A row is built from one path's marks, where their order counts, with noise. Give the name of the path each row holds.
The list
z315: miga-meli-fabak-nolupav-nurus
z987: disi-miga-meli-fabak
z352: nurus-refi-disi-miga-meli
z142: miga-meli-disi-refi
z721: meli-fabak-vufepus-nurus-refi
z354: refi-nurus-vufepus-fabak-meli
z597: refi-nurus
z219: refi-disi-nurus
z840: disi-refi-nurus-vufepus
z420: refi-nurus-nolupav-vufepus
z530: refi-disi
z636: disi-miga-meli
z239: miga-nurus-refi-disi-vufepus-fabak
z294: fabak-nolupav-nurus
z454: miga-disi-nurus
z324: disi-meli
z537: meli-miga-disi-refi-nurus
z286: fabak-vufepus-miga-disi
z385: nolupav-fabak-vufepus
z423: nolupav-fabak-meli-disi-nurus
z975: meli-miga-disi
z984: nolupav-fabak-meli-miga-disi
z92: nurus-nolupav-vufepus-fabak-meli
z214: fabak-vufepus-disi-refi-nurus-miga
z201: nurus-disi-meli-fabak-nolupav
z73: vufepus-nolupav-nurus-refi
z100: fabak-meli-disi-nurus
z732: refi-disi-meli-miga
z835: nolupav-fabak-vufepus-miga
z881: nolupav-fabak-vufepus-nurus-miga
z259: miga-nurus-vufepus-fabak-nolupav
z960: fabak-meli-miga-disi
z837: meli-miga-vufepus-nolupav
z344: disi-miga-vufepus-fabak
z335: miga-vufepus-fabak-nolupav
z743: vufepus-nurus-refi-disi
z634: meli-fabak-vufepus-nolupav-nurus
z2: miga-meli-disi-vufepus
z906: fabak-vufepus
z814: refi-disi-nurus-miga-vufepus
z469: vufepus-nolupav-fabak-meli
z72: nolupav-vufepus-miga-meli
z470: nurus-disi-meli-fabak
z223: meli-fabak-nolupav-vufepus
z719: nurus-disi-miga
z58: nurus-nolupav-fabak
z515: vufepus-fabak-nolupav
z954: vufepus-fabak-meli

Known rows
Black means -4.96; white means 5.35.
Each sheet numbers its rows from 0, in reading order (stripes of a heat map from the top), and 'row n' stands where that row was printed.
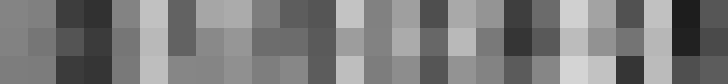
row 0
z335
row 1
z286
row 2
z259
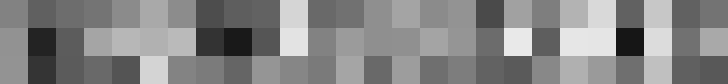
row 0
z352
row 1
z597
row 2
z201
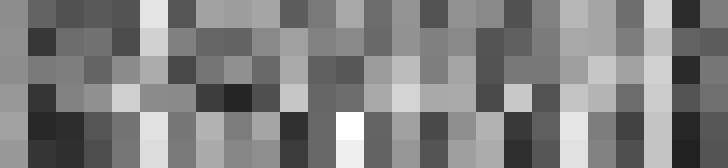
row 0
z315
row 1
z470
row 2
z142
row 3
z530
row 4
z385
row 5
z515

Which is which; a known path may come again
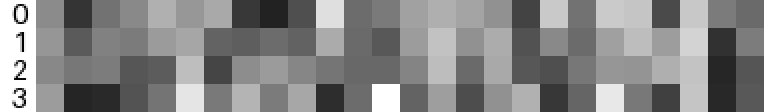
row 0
z219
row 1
z732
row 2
z987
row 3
z385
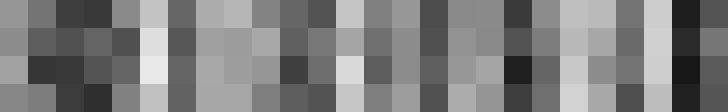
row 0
z72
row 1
z315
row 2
z469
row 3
z335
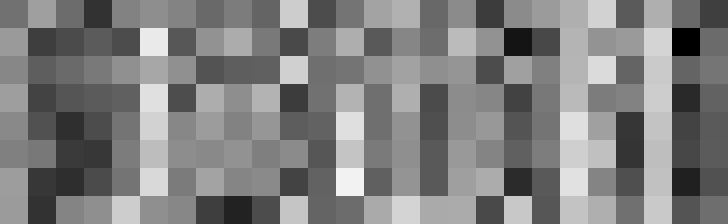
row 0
z454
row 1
z954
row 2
z352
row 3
z984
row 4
z881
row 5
z259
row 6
z515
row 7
z530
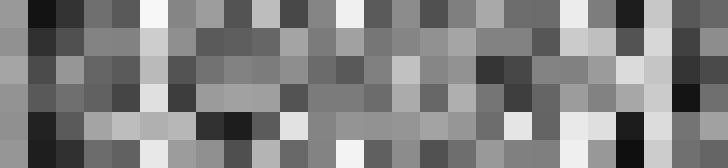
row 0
z294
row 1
z354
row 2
z324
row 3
z960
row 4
z597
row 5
z58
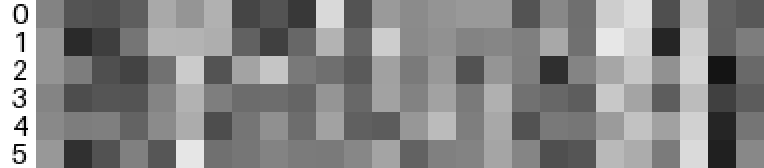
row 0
z743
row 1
z420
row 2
z837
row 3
z214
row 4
z142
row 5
z721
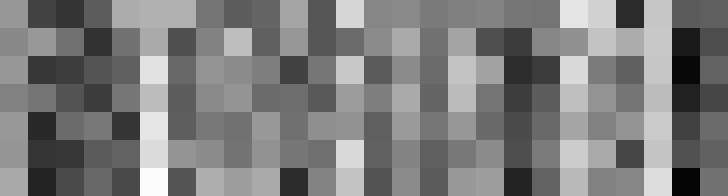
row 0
z73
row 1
z2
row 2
z906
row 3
z286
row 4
z100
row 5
z92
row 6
z223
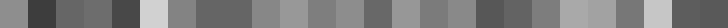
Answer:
z470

